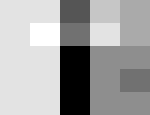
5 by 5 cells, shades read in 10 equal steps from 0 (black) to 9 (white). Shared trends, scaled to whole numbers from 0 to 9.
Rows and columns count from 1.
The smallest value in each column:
8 8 0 5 4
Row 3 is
8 8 0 5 5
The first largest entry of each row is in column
1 2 1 1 1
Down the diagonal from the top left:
8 9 0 5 5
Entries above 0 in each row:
5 5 4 4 4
